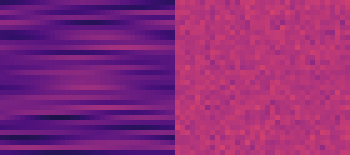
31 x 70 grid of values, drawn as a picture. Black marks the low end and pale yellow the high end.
It is made of 1 by 2 panels. Panel 1,1: low, streaked across. Panel 1,2: middling, fine-grained, faint in contrast.
